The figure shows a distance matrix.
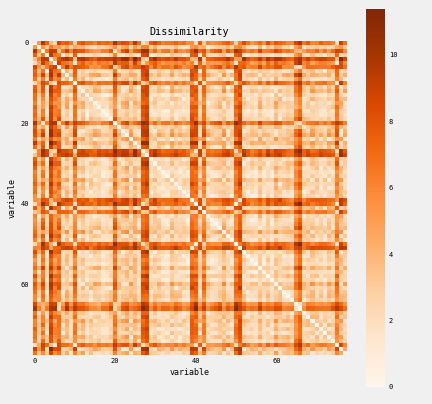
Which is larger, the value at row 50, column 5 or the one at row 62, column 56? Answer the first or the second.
the second
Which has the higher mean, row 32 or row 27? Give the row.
27
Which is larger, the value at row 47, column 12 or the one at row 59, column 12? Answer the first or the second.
the first
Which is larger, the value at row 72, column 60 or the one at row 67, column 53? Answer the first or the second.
the first
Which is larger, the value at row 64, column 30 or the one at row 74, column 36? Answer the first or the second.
the first
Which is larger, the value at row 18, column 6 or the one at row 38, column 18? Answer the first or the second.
the first
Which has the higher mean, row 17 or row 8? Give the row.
8
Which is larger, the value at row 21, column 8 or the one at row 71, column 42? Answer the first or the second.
the second
